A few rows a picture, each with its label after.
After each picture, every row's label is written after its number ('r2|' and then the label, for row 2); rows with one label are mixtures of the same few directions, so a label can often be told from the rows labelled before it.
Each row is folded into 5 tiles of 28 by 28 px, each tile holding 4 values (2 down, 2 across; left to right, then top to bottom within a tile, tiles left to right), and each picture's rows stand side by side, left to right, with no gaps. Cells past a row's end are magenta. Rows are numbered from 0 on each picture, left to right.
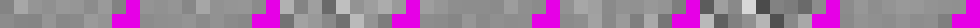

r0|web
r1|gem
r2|gem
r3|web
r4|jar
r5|gem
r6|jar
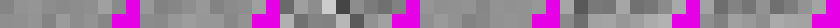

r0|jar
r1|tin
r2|gem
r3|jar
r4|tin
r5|tin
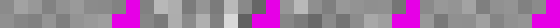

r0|web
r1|jar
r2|web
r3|gem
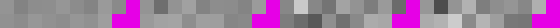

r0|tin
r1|web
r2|web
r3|web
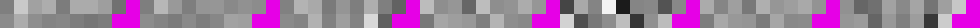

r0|tin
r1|web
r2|jar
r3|gem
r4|gem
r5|gem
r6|jar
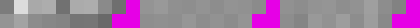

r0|tin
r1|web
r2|jar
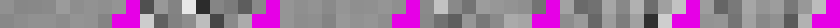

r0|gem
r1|gem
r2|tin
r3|web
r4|jar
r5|jar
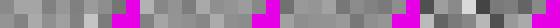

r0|jar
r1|gem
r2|gem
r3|gem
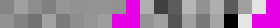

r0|web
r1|jar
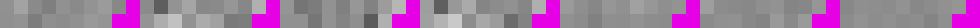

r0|web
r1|web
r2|jar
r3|web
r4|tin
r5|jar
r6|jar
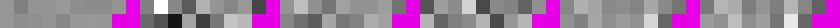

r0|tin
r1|web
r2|web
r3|gem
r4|jar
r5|jar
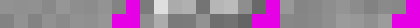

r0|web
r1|tin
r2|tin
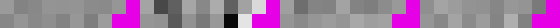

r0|jar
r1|jar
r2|tin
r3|jar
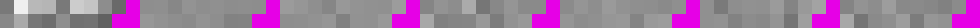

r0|tin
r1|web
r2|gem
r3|gem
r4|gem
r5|jar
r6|gem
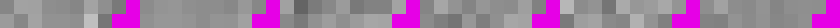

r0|jar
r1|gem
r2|tin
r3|web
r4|gem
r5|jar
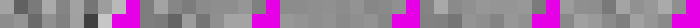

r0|jar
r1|web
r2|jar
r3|web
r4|gem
